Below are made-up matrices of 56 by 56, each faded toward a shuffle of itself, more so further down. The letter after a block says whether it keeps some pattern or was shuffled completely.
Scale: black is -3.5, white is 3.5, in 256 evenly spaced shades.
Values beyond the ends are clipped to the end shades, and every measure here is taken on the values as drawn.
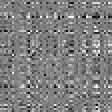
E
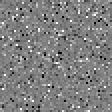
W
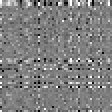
E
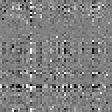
E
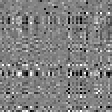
E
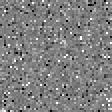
W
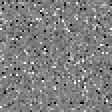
W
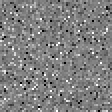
W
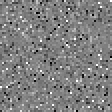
W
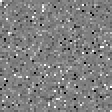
W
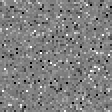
W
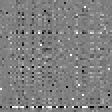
E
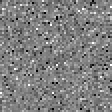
W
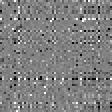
E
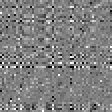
E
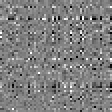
E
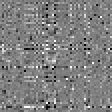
E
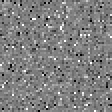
W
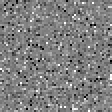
W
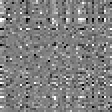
E
